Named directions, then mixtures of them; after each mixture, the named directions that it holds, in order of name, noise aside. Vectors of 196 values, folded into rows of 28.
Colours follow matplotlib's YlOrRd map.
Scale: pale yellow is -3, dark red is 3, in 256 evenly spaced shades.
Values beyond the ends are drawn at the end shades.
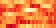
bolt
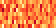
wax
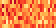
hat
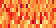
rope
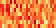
hat, rope, wax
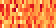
hat, wax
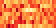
bolt, rope, wax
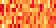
bolt, hat, wax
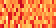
hat, rope, wax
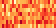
bolt, hat, wax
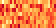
bolt, hat, wax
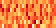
rope, wax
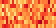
hat
